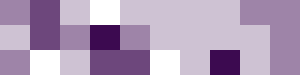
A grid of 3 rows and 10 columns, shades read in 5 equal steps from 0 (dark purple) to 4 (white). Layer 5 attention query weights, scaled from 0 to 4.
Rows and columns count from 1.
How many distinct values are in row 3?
5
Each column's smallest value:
2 1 2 0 1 3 3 0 2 2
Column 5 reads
3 2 1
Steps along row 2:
down up down up up same same same down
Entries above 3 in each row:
1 0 2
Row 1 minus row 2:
-1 0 1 4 1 0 0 0 -1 0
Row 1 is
2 1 3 4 3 3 3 3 2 2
